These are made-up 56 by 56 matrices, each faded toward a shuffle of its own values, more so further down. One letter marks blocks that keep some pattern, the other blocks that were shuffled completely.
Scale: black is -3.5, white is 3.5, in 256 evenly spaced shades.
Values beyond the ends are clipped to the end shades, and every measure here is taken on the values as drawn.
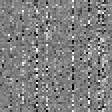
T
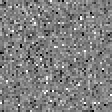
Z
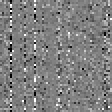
T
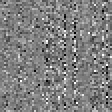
T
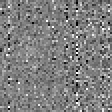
T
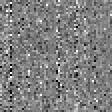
T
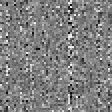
T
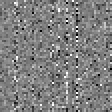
T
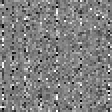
T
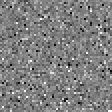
Z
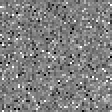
Z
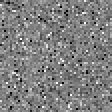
Z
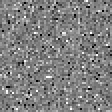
Z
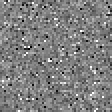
Z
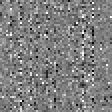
T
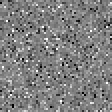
Z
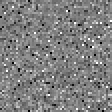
Z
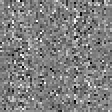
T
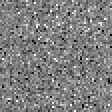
Z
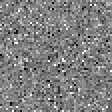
Z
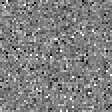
Z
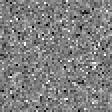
Z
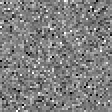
Z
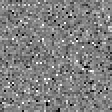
Z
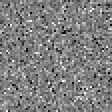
Z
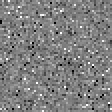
Z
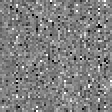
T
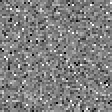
Z
